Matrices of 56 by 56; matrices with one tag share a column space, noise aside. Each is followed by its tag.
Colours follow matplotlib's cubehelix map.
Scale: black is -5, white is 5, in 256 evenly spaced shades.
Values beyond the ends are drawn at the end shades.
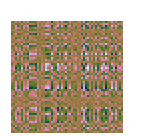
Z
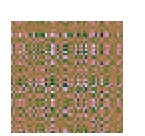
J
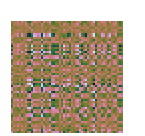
J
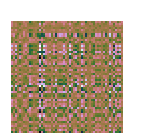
J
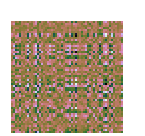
J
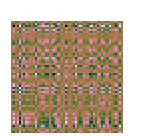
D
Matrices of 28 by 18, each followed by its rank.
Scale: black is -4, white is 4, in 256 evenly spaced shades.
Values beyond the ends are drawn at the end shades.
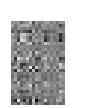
three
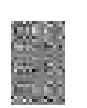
three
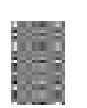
one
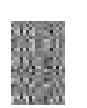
three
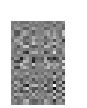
three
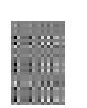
one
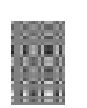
one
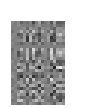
three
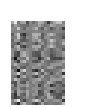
three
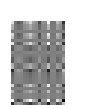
one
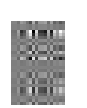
one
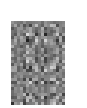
three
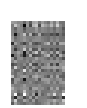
three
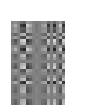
one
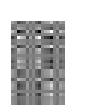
one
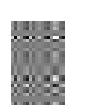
one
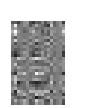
three
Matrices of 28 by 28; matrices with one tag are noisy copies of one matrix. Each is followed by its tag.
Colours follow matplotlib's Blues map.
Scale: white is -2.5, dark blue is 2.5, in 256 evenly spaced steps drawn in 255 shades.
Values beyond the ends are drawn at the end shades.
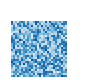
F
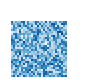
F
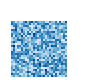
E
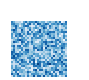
E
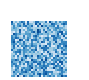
F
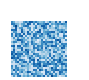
E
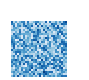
F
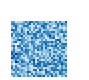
E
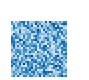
F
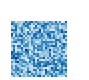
E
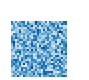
F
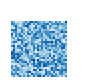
E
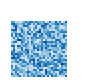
E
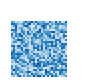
E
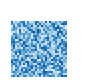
F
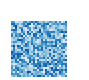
E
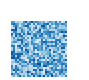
E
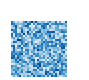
E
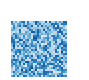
F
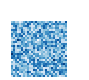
E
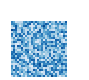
E
